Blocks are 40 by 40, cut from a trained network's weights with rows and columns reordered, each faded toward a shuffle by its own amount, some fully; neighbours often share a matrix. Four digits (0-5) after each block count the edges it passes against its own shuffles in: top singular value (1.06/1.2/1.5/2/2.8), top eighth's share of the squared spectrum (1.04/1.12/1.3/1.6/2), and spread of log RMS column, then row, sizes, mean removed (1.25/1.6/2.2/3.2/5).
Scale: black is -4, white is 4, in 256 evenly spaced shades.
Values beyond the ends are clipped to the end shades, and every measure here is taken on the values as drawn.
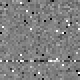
2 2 0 1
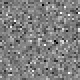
2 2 0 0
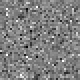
1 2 0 0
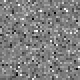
0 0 0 0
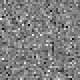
0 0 0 0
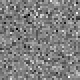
2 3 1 1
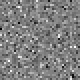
2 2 0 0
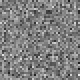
2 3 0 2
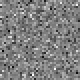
0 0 0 0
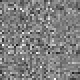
3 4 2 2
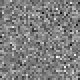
1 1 0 0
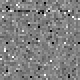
2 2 0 0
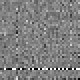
4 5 0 1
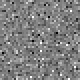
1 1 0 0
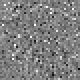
0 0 0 0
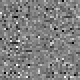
2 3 2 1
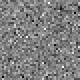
0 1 0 0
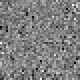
2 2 0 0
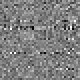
3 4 1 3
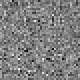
2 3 1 1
